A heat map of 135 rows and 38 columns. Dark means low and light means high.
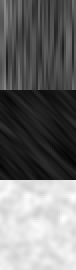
The table splits into 3 rows of 1 panel. Panel 1,1: low, streaked downward. Panel 2,1: very low, slanting down to the right, faint in contrast. Panel 3,1: very high, blotchy, faint in contrast.
